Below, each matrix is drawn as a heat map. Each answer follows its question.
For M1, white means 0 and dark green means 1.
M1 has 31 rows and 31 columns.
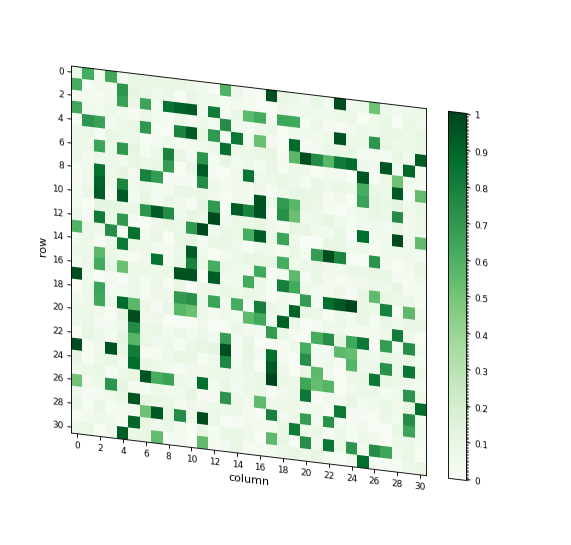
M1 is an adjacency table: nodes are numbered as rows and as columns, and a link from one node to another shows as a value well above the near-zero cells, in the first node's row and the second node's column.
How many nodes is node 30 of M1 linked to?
4
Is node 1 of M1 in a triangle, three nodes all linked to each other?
no
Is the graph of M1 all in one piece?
yes
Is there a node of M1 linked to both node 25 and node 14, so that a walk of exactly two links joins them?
no
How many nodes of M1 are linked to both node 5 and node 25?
1
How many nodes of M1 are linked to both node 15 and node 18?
5
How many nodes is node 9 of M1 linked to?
6
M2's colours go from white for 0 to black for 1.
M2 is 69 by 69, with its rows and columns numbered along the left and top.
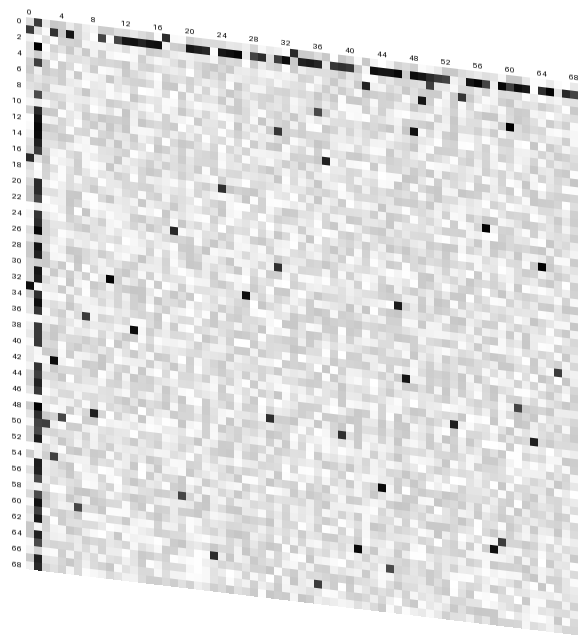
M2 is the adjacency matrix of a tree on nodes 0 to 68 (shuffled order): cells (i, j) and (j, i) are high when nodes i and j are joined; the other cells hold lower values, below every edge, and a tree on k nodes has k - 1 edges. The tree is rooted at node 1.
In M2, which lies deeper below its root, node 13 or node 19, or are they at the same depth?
node 19
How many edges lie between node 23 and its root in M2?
2
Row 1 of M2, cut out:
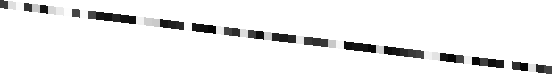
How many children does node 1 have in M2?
46
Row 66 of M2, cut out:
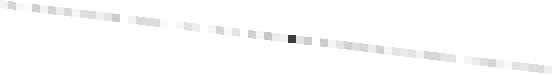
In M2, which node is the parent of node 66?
36
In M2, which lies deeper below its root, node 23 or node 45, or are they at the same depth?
node 23
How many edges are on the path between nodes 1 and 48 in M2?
1
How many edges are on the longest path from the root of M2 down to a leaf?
2
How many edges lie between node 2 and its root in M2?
2
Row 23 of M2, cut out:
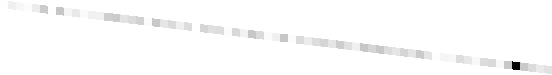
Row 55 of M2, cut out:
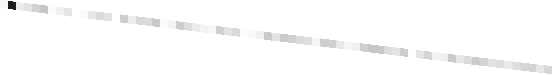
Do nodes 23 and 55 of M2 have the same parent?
no
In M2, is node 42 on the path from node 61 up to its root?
no
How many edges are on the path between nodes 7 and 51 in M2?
3
